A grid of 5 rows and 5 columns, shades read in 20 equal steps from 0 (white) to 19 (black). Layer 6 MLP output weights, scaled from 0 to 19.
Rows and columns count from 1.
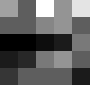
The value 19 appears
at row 3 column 1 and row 3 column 2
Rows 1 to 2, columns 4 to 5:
8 2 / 8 12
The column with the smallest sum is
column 3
